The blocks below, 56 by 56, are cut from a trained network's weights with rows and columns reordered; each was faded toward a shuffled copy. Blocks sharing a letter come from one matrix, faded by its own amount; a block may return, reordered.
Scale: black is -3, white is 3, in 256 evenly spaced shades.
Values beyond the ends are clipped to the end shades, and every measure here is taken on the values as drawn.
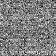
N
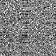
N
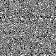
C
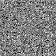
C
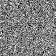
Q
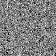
Q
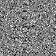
C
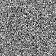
Q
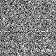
N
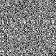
C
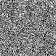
Q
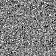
Q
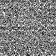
N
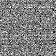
N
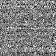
N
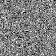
Q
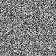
Q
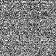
N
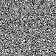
C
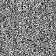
Q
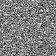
C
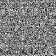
N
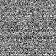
N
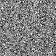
Q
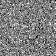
C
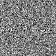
Q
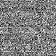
N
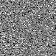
C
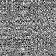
N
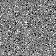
C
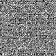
N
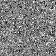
C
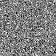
Q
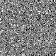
C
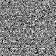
N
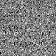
C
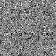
C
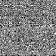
N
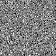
C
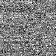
N
